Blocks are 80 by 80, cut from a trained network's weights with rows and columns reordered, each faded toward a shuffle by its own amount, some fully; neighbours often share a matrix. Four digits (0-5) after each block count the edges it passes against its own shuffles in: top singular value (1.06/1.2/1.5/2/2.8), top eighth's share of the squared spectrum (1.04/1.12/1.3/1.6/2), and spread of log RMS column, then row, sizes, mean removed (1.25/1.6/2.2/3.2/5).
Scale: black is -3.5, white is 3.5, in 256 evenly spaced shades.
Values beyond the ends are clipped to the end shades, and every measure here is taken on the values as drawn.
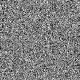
2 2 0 1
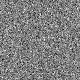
1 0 0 0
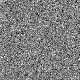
1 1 0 0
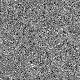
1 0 0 0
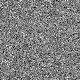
0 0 0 0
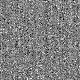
1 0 0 0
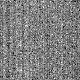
3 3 0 2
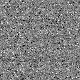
1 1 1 0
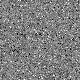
0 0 0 0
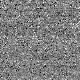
2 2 1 0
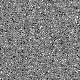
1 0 0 0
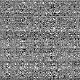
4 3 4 1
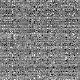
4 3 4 2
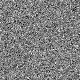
0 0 0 0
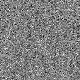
2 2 0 0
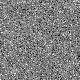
0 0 0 0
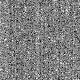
2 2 0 1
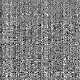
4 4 0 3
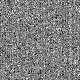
2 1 0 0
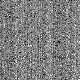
3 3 0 2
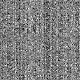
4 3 1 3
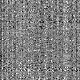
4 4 1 3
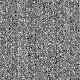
2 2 0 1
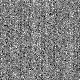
2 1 0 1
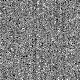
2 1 0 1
